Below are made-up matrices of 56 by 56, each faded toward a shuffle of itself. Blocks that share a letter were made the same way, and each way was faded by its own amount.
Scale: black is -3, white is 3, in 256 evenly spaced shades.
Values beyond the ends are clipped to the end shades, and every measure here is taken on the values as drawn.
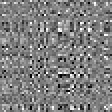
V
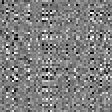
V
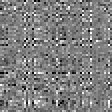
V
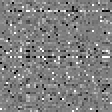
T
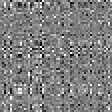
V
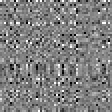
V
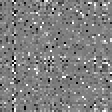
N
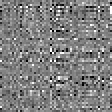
V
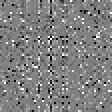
N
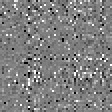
N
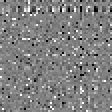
T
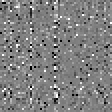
N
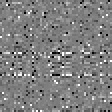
T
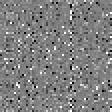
N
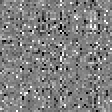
N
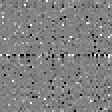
T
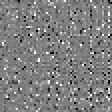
N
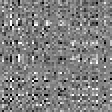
V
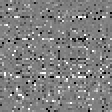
T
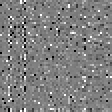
N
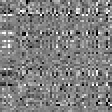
V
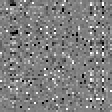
N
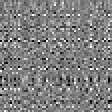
V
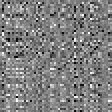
V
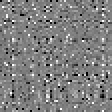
T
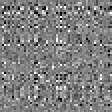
V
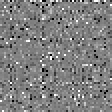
T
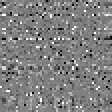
T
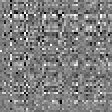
V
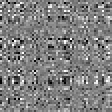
V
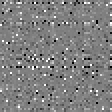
T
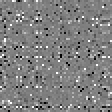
T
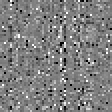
N
